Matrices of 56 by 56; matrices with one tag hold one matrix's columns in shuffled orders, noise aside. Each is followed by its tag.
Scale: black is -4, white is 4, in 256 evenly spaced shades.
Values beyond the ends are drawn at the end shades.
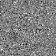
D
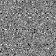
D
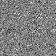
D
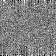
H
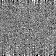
H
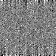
H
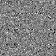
D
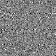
D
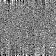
H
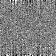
H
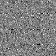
D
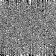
H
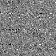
D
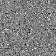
D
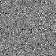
D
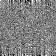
H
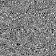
D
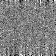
H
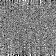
H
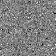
D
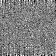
H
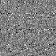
D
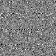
D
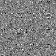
D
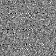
D
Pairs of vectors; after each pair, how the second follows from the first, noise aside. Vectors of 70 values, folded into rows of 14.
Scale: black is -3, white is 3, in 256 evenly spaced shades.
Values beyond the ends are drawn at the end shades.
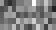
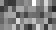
copied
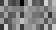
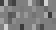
partly zeroed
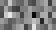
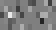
partly zeroed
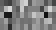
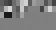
partly zeroed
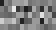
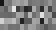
copied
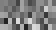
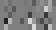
partly zeroed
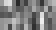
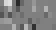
partly zeroed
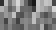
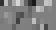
partly zeroed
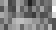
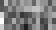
reversed
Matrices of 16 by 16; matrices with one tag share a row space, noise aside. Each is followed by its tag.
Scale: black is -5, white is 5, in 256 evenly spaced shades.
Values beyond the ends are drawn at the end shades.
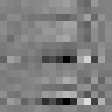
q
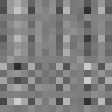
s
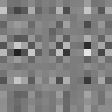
s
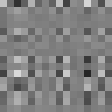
s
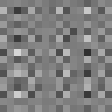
s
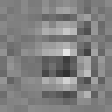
q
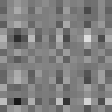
s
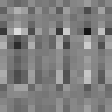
s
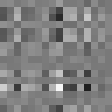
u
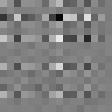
u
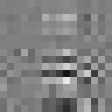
q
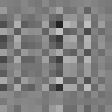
u
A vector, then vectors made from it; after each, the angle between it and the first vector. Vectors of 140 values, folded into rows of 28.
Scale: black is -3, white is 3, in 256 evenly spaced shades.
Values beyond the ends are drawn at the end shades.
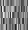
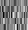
nearly opposite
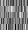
partly aligned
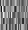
nearly parallel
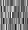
nearly parallel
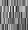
orthogonal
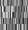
nearly parallel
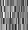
nearly parallel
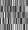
orthogonal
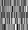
partly opposed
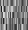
nearly parallel
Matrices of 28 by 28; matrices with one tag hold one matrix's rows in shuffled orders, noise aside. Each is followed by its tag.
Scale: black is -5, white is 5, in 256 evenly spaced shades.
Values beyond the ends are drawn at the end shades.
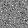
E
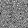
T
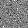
T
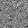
T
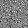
T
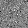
T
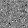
E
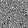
E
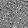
T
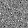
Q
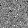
T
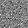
Q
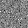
Q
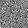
Q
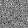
Q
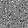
E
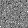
Q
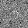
T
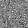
E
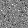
E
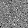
T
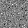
E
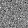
Q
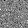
Q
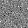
Q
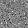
E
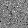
T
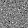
E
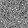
E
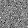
Q
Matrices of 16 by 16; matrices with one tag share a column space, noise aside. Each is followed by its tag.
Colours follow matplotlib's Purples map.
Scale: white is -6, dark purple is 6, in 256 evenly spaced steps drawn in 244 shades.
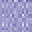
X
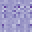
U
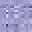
U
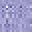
U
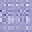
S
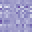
U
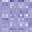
X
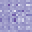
S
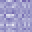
X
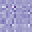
U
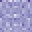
X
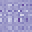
S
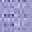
X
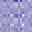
X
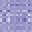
S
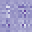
U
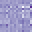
U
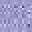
U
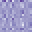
X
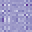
S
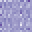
X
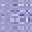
S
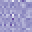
X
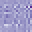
U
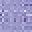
S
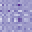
S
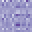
X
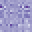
U
